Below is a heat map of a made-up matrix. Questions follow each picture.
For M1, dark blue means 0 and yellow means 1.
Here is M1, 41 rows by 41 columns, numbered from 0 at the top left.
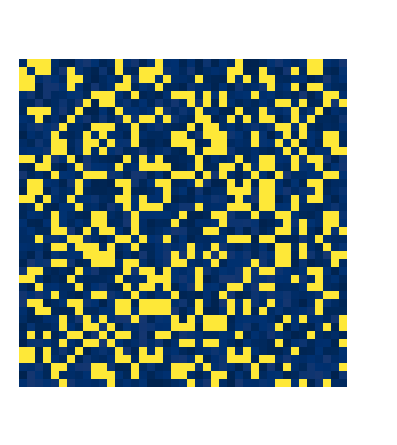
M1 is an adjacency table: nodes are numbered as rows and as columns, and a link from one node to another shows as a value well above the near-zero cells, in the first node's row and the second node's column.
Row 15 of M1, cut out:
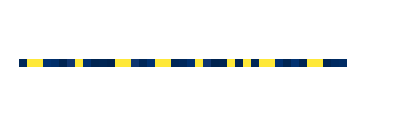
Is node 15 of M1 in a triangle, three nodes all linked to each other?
yes
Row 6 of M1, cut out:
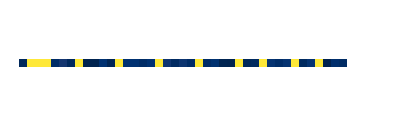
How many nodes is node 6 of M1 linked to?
11
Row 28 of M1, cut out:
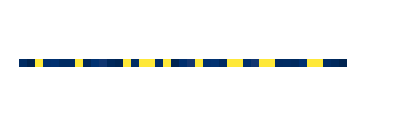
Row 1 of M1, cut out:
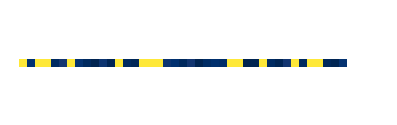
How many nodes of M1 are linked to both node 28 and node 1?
8
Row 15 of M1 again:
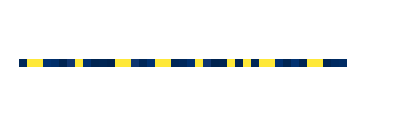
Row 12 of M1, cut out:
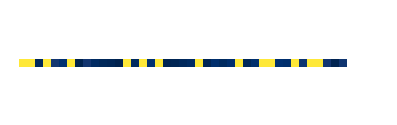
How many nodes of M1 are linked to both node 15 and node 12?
8
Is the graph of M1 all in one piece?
yes
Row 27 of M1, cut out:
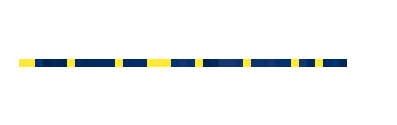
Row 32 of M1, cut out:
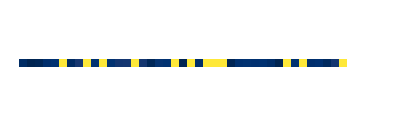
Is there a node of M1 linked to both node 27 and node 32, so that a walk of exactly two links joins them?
no
